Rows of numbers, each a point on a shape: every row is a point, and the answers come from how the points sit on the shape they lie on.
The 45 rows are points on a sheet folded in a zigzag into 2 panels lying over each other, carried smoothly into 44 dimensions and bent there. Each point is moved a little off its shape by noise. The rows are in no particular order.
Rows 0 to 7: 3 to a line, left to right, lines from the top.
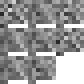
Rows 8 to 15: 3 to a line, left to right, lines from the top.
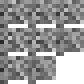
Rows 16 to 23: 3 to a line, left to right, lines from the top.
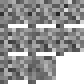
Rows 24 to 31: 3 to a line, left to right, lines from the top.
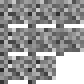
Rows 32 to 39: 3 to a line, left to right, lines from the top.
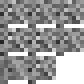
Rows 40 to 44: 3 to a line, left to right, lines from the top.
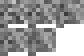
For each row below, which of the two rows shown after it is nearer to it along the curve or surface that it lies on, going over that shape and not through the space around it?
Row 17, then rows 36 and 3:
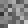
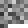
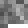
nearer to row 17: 36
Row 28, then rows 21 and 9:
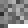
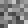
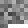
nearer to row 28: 21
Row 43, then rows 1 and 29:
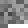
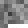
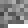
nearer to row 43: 1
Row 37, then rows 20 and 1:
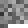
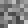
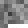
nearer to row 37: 1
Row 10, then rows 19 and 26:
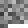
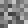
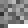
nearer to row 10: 19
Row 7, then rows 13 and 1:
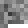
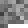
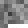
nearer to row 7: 1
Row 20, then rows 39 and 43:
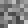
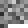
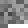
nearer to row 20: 39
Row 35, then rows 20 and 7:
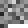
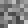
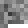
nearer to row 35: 20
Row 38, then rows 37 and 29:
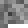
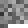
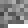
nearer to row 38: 37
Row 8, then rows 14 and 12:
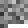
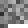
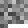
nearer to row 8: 14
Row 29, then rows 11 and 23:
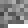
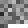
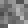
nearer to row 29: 23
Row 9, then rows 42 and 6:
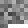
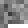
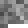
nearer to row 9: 42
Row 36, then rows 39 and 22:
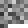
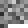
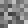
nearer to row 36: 22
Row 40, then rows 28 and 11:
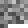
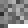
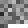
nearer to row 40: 28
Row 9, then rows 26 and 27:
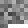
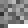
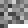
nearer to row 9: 27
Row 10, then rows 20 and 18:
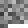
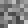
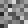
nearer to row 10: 18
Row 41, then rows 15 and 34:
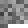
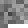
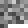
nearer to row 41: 15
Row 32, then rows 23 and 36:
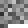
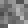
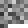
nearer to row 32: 36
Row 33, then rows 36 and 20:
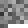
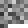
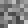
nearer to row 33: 36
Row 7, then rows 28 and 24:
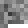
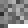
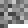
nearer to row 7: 24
